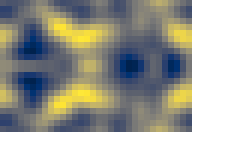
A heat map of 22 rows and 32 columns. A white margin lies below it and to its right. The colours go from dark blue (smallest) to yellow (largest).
The top and bottom halves mirror each other. There is no seam. The texture is blotchy. No lone cell stands out from its neighbours. There is no overall slope.
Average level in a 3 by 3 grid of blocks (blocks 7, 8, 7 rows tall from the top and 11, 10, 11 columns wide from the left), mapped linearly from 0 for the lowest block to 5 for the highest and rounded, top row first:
4 5 5 / 0 5 0 / 4 5 5
